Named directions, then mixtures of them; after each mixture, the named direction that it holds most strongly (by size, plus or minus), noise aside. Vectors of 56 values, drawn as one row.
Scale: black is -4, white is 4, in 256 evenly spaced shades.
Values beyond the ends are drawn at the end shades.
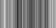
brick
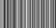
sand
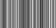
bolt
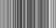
brick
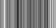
brick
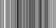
brick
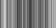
brick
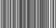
bolt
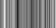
brick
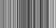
bolt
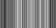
brick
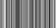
bolt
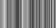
bolt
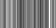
bolt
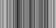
brick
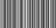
sand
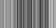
brick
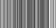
brick
